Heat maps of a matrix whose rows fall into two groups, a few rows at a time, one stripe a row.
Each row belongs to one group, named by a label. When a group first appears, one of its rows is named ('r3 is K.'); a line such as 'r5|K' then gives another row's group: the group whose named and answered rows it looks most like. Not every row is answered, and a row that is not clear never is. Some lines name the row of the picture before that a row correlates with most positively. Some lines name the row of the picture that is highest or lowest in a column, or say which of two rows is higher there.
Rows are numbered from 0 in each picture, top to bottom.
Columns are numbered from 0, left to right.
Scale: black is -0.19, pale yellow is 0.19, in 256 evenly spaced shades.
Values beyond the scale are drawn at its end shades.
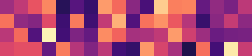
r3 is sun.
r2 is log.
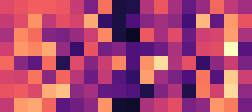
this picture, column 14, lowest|4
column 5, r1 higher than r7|Yes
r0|sun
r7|sun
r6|sun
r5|sun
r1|sun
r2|sun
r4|log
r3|sun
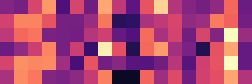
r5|sun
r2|sun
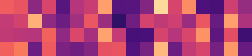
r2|log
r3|log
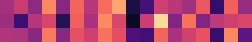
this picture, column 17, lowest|2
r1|log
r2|log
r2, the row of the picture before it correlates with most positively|2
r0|log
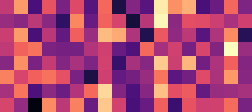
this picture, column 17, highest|1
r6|log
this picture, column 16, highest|3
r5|sun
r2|log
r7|log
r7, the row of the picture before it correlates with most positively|2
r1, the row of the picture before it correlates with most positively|1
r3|sun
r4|log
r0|log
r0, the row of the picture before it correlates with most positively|2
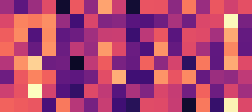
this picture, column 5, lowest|4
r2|log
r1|sun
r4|sun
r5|log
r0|log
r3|log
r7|sun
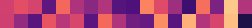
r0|sun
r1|log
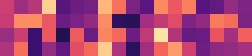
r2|log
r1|sun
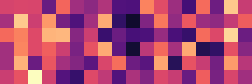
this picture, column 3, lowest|0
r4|log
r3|log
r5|sun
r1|log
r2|sun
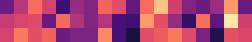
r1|sun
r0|log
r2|log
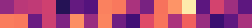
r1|log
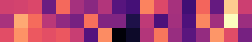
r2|sun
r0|sun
